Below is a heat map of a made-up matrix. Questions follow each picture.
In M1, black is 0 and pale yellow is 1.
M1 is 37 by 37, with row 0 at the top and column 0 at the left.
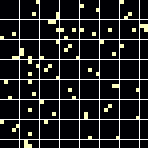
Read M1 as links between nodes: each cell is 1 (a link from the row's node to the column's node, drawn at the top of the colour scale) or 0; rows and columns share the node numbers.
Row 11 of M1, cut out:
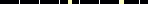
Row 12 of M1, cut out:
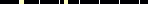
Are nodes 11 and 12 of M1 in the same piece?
yes
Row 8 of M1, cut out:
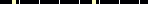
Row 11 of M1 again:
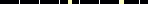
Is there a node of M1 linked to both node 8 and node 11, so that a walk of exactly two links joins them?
no
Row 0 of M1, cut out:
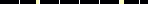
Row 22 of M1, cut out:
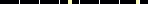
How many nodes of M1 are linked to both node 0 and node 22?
0
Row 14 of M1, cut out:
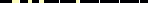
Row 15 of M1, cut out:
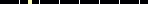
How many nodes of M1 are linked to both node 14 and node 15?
1
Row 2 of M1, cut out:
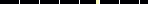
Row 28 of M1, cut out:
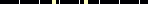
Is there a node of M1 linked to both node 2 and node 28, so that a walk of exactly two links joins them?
no
